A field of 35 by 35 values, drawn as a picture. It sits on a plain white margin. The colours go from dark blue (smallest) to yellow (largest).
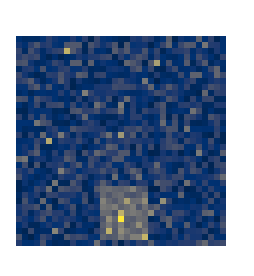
Roughest part: bottom middle. Ninth with the highest average: bottom middle. Histogram: skewed, a long tail of high values. Odd patch: higher, in the bottom middle.
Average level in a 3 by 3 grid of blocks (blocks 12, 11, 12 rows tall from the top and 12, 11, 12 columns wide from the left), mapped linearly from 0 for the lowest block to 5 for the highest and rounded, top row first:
0 0 0 | 0 1 0 | 0 5 0
